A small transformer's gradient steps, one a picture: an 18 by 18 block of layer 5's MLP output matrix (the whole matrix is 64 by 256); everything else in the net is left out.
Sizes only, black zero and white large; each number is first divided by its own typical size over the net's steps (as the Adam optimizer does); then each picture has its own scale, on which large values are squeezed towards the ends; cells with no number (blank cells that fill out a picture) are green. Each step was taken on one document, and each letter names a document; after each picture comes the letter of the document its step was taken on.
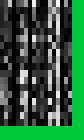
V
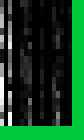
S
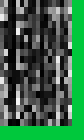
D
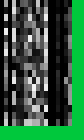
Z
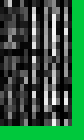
V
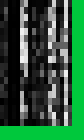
V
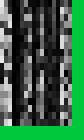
D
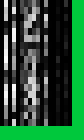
Z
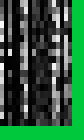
V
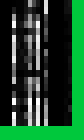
Z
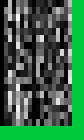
D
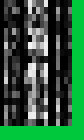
Z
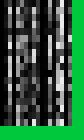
D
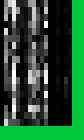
Z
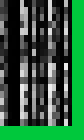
V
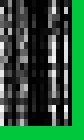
V
